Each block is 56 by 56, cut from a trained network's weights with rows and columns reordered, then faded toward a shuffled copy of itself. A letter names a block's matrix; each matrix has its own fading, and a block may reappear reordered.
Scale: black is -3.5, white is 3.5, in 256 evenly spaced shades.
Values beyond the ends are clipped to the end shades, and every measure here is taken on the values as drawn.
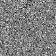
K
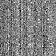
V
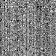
V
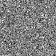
K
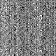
V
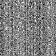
V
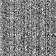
V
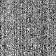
V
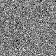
K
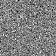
K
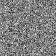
K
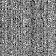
V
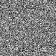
K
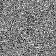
K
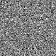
K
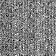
V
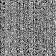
V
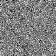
K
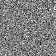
K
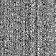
V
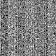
V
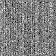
V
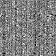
V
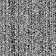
V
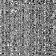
V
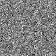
K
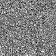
K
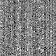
V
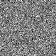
K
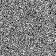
K
